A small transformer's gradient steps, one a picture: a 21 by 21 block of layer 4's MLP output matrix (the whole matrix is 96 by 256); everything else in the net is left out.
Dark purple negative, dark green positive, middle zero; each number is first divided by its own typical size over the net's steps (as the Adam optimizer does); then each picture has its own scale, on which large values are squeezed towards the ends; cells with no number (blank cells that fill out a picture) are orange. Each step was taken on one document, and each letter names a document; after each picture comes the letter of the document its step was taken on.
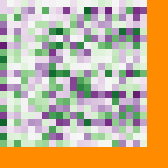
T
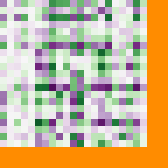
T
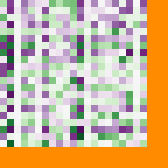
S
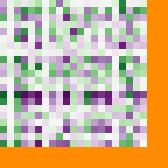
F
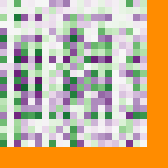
F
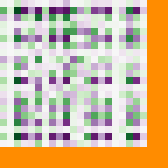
F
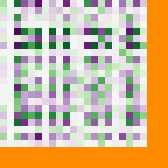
F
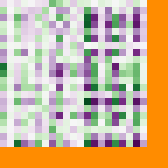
T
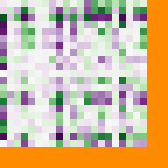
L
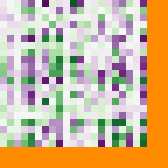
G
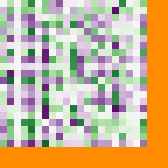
G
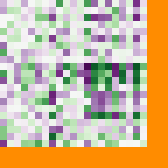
T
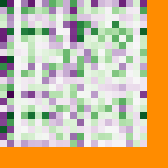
S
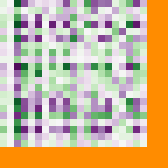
F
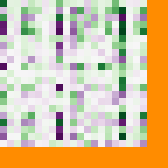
L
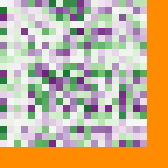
T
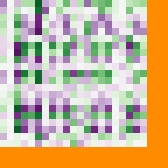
F
